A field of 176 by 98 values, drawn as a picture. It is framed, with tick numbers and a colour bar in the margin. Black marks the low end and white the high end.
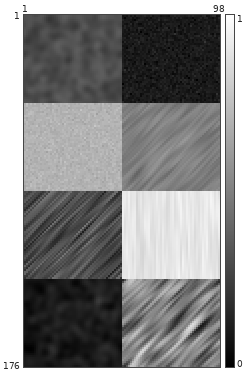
It is made of 4 by 2 panels. Panel 1,1: low, blotchy, faint in contrast. Panel 1,2: very low, fine-grained, faint in contrast. Panel 2,1: high, fine-grained, faint in contrast. Panel 2,2: middling, slanting up to the right, faint in contrast. Panel 3,1: low, slanting up to the right. Panel 3,2: very high, streaked downward, faint in contrast. Panel 4,1: very low, blotchy, faint in contrast. Panel 4,2: middling, slanting up to the right, strong in contrast.
